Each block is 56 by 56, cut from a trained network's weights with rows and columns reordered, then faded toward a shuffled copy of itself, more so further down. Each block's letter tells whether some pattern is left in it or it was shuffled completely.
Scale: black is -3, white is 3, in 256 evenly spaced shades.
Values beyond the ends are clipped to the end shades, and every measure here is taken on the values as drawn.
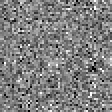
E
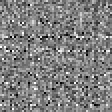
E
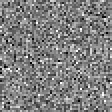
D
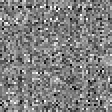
E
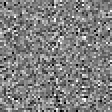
E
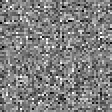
E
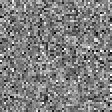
E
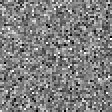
D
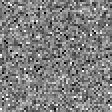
D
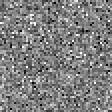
D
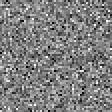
D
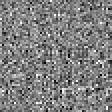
E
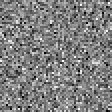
D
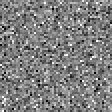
D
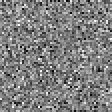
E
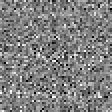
E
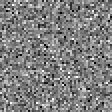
D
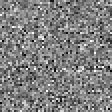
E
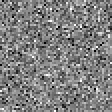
D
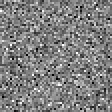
D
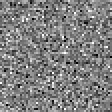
D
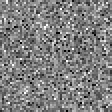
D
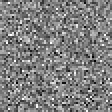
E
